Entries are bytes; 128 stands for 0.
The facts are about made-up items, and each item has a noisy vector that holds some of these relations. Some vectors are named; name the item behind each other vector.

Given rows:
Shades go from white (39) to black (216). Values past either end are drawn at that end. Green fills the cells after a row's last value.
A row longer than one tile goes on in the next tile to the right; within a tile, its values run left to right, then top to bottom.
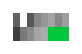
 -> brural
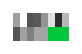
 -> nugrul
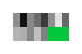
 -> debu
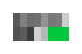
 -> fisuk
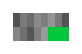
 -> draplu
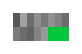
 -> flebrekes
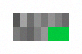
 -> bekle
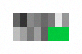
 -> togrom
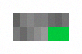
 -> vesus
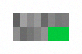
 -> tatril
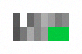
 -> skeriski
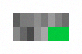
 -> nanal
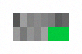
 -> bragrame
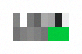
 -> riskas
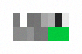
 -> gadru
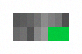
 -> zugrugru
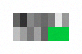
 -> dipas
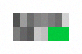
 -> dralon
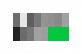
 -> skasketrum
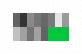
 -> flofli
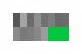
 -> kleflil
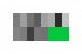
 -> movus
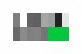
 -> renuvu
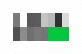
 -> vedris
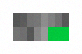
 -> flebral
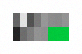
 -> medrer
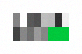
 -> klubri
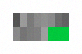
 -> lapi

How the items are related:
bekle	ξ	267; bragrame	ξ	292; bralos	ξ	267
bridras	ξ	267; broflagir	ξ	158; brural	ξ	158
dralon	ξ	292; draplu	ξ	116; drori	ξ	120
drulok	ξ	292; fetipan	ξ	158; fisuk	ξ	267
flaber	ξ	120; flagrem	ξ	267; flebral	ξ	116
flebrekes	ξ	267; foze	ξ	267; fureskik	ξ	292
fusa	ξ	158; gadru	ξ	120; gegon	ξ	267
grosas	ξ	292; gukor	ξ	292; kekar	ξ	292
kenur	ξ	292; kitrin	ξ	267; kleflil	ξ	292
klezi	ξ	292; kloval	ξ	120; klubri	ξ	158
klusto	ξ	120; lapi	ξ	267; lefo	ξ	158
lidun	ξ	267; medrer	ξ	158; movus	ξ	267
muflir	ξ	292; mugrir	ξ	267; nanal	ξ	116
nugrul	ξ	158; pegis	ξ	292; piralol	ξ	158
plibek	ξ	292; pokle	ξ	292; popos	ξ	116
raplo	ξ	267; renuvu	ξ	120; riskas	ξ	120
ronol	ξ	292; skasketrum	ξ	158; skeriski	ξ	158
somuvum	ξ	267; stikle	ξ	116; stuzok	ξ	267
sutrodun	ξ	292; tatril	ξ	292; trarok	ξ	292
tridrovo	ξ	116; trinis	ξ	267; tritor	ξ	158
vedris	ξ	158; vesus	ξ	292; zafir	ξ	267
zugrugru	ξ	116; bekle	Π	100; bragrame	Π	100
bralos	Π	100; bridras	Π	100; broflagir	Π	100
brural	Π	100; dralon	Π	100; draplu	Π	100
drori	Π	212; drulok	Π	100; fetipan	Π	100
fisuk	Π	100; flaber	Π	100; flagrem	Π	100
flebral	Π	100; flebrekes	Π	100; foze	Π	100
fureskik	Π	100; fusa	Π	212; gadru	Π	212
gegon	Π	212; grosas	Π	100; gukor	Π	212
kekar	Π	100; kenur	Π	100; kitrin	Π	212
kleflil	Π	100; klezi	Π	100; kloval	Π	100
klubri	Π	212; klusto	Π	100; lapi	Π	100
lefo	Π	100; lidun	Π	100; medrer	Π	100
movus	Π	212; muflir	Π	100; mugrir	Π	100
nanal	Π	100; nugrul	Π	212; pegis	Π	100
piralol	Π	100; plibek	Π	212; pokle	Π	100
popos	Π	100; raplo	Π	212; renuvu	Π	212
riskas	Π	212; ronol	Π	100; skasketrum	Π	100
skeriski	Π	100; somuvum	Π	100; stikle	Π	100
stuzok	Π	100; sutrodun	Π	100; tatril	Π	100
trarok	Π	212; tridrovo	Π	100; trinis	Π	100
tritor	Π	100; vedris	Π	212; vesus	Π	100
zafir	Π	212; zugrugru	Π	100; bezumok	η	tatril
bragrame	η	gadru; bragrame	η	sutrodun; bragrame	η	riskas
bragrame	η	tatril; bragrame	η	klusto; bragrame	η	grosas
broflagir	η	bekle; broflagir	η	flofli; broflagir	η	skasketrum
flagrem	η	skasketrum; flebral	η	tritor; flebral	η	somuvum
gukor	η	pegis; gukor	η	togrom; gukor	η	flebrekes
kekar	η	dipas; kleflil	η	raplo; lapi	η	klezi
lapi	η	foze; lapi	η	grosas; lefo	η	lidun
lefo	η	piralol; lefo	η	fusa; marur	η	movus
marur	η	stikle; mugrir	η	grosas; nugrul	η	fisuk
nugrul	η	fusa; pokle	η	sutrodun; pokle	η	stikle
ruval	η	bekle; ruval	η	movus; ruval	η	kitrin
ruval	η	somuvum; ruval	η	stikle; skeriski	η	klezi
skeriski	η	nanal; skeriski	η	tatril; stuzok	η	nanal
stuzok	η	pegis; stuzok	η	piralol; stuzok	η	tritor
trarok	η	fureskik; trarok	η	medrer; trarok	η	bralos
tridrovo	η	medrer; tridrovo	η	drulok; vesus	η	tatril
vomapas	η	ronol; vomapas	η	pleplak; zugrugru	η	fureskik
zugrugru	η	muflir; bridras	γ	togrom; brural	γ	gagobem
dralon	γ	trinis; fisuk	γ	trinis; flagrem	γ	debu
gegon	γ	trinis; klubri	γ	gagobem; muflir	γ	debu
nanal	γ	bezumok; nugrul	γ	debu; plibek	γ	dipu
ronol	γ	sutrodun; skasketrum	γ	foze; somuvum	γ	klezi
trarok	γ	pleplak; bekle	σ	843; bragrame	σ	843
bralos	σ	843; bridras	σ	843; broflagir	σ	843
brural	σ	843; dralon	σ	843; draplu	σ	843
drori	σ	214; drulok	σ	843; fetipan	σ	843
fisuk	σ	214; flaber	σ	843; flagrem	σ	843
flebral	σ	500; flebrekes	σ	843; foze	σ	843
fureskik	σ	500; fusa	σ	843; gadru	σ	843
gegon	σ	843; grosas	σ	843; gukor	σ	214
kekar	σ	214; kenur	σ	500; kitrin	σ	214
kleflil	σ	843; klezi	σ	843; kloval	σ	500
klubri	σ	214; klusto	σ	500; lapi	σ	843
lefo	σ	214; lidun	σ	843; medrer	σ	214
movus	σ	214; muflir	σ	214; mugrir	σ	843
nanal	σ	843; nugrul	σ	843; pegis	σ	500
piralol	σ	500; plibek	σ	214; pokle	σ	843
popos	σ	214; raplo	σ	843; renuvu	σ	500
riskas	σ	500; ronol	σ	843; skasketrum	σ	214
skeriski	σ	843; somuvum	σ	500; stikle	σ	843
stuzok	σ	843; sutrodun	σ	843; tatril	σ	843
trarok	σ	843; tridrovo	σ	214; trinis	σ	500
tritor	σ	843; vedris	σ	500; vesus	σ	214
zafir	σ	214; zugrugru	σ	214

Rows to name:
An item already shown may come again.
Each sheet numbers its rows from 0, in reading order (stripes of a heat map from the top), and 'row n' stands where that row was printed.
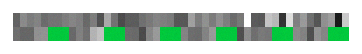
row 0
pegis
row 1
flagrem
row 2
popos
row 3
foze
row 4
vedris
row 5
plibek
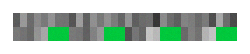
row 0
bridras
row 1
bralos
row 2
muflir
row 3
flagrem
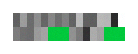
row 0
ronol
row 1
gegon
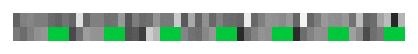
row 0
vesus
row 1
kloval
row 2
fisuk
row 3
drulok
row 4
piralol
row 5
piralol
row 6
raplo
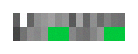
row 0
tritor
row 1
drulok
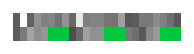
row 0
flaber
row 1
klusto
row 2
flebral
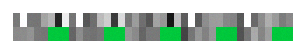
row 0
gadru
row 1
fusa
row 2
gukor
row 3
fetipan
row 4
skeriski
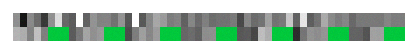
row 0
debu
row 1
flaber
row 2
broflagir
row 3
fureskik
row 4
trinis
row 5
lefo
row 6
somuvum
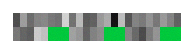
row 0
dralon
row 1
trarok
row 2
stikle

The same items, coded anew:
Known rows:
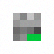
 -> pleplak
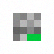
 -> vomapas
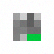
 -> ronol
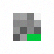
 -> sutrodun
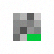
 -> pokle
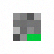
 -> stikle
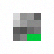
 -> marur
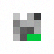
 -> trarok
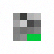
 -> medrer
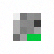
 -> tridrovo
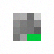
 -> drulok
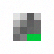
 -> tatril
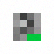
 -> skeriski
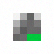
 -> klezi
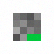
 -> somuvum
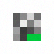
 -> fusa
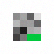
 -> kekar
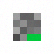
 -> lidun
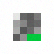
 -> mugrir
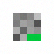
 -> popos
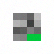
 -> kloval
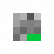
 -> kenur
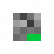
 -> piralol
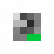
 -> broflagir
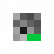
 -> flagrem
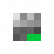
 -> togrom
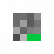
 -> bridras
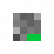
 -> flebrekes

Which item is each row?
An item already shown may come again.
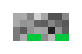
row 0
vesus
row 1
flagrem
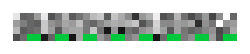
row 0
foze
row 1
trinis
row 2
fisuk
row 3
debu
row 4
lefo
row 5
trinis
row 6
brural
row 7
klubri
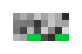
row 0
muflir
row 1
gegon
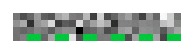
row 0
brural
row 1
skasketrum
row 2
nugrul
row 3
broflagir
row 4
flebral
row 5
plibek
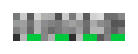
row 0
dralon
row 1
kleflil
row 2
dralon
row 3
bralos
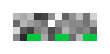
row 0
raplo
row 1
klubri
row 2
fureskik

